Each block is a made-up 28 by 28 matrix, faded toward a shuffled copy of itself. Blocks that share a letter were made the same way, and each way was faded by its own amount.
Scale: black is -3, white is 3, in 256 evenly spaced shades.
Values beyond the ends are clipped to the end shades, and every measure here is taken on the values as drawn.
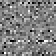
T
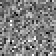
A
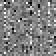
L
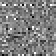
T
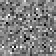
A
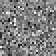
A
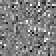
L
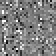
L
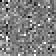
L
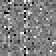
L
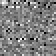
T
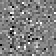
L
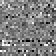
T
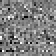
T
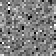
L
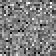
A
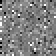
L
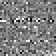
T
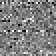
T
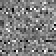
T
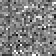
A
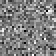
T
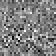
T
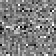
T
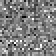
T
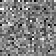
T
